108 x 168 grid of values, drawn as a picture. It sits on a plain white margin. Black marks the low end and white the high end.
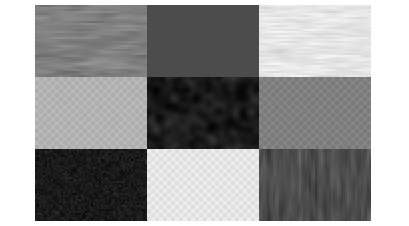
It is made of 3 by 3 panels. Panel 1,1: middling, streaked across, faint in contrast. Panel 1,2: low, flat. Panel 1,3: very high, streaked across, faint in contrast. Panel 2,1: high, checkered, faint in contrast. Panel 2,2: very low, blotchy, faint in contrast. Panel 2,3: middling, checkered, faint in contrast. Panel 3,1: very low, fine-grained, faint in contrast. Panel 3,2: very high, checkered, faint in contrast. Panel 3,3: low, streaked downward, faint in contrast.
